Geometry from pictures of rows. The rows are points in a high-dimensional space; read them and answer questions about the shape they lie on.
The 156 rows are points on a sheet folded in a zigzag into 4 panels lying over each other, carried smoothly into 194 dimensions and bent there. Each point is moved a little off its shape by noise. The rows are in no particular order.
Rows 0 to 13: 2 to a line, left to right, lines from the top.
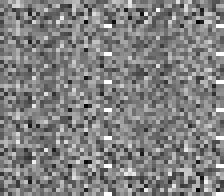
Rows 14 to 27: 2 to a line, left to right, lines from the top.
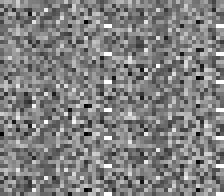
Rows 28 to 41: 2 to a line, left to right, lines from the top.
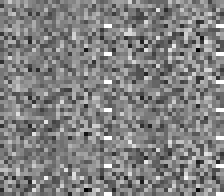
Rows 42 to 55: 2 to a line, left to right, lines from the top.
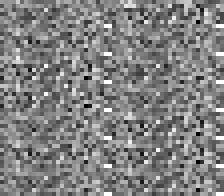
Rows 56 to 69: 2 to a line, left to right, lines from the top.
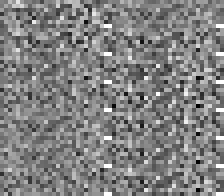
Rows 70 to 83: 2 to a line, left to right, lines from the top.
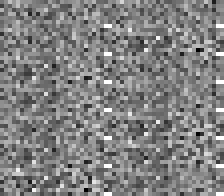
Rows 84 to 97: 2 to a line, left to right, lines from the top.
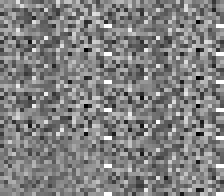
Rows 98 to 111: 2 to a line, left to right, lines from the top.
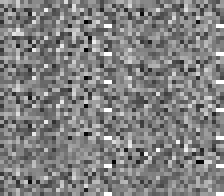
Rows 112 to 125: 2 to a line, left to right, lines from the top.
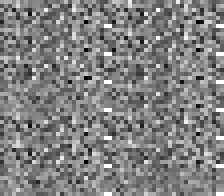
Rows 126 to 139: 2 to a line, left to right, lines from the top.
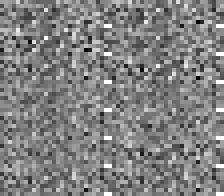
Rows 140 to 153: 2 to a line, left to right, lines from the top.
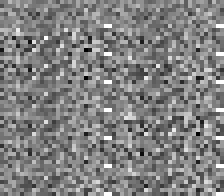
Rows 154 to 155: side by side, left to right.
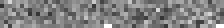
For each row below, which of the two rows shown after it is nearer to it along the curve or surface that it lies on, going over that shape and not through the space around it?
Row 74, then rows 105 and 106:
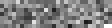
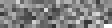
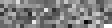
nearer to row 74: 105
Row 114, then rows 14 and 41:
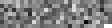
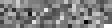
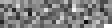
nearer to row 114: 14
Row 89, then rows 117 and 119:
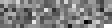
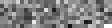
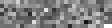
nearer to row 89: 119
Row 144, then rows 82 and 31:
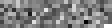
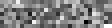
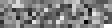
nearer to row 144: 82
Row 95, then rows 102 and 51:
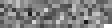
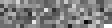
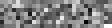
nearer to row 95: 51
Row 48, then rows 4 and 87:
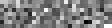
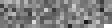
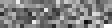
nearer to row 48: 4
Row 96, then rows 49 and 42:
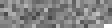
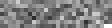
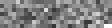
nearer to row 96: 42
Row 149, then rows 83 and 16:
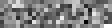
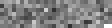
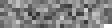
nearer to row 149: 16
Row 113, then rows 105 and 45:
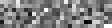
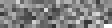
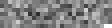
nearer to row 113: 45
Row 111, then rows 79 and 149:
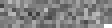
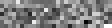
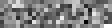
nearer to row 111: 79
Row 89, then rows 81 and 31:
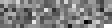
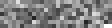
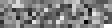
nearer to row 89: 81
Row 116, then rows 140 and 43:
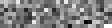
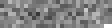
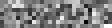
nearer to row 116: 140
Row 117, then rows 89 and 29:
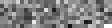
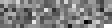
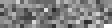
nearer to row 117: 29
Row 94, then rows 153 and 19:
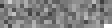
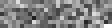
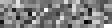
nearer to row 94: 153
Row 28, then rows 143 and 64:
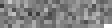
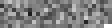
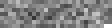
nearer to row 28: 64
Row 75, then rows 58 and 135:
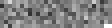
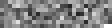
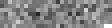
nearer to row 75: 135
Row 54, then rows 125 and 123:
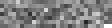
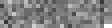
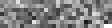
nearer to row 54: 123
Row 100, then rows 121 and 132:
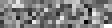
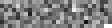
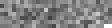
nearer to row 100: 121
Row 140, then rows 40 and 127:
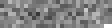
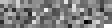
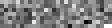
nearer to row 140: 127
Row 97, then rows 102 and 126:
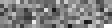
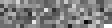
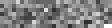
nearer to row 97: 126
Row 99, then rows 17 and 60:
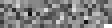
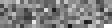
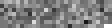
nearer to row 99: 60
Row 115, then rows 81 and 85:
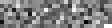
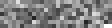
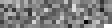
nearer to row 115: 85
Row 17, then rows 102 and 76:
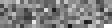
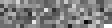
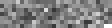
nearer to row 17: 76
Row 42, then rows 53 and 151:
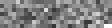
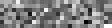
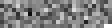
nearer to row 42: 53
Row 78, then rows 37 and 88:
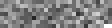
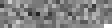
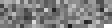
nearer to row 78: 88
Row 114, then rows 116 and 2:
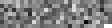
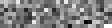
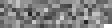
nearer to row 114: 2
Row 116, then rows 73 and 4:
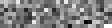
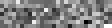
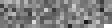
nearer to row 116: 73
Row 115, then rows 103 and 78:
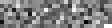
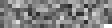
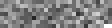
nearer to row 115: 103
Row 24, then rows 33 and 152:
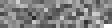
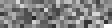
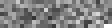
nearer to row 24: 33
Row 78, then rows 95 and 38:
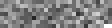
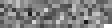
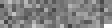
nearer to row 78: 38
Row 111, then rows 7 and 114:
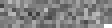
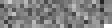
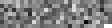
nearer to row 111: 7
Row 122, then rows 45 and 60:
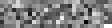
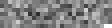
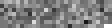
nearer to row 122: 45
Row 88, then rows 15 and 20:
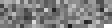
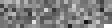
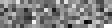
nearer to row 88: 20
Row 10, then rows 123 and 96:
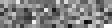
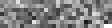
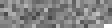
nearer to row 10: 123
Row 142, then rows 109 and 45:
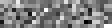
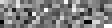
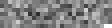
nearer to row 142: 109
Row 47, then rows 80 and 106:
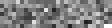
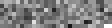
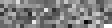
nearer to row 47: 80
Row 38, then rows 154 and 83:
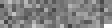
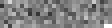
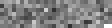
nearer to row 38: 83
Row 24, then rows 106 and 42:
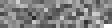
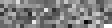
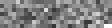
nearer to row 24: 106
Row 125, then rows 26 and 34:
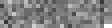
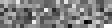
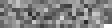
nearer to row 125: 26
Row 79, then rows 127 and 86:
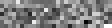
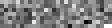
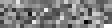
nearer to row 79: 127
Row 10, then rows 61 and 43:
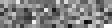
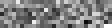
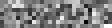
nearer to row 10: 61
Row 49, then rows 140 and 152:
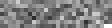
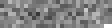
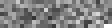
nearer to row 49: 140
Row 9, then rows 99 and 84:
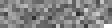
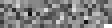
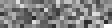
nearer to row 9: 84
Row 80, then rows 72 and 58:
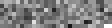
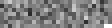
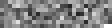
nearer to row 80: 72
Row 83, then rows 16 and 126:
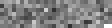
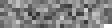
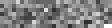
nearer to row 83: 126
